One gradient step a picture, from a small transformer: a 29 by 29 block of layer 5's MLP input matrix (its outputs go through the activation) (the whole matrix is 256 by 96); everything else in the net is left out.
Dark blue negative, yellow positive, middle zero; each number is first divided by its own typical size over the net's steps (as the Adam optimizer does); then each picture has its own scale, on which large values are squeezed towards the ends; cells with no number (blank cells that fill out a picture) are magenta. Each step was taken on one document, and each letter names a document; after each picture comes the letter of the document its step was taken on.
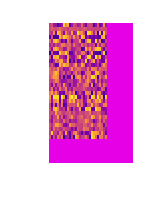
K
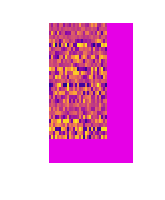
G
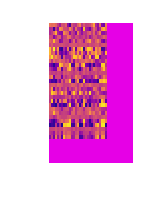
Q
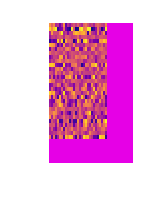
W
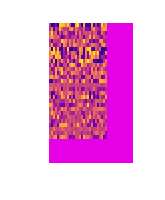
Q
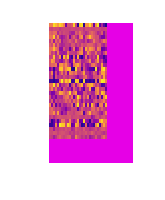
Q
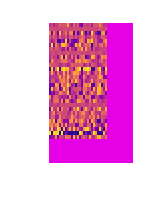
G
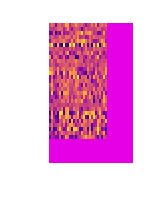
G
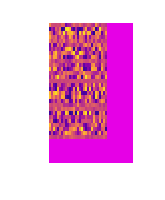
W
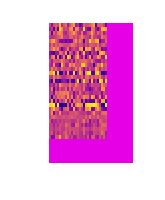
Q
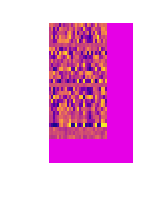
Q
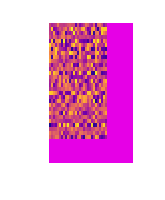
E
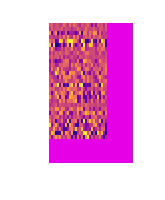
G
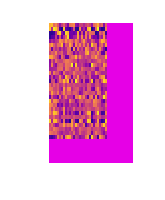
E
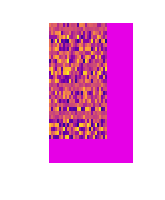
G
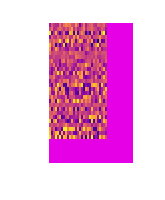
G
